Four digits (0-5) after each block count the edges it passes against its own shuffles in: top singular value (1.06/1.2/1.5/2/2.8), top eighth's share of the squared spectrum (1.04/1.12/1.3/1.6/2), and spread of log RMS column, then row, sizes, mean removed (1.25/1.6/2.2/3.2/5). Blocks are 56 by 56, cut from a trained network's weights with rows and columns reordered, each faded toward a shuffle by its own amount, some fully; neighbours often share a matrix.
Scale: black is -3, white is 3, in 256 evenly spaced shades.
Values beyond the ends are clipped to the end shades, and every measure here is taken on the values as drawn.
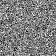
0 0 0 0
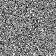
1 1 0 0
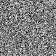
0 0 0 0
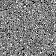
0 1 0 0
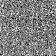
1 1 0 0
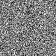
0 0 0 0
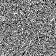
2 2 0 0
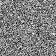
0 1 0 0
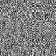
4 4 2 2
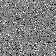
0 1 0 0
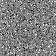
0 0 0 0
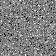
0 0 0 0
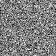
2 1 0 0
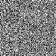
3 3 1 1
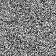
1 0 0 0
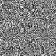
3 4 2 1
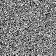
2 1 0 0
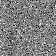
0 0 0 0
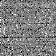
2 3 2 0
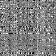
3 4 1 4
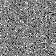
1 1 0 1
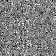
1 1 0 0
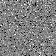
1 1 0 1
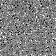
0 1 0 0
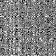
3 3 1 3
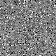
1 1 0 0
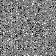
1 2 0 1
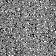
1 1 0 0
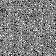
1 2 0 1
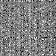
3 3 0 3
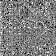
2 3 0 2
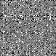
2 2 0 2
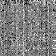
3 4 1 3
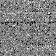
2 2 1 1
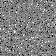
0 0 0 0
